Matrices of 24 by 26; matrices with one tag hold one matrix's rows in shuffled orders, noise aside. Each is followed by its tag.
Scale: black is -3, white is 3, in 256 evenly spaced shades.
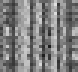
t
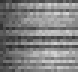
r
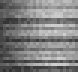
r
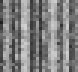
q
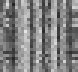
t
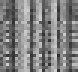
t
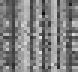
t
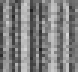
q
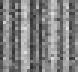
q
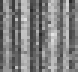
q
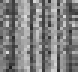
t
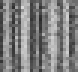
q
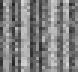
q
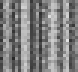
q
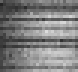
r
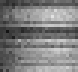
r
